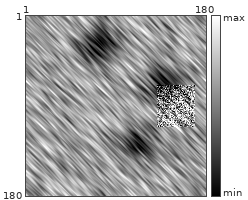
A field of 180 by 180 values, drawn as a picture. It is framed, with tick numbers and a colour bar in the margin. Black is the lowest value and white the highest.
No overall slope runs across the table. The halves do not mirror each other. Three dips sink into the field. In the middle right lies a patch that is rougher than the rest. Values change most from cell to cell in the middle right.
